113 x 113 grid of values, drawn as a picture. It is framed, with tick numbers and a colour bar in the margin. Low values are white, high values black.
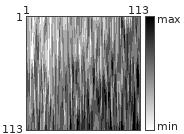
The field climbs toward the bottom right. The halves do not mirror each other. The ninth with the highest average is the bottom right. Streaks run downward. The top left is the ninth with the lowest average.
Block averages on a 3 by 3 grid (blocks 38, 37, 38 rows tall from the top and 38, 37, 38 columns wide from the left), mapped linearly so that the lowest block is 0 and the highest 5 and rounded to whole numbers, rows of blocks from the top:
0 1 3
2 3 4
3 4 5
